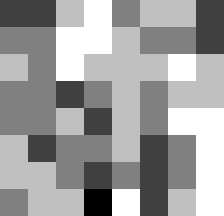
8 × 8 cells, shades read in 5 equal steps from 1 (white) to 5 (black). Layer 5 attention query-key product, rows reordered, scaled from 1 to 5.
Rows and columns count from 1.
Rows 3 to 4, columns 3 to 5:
1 2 2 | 4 3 2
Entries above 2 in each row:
4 5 1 5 4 5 5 3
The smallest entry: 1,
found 11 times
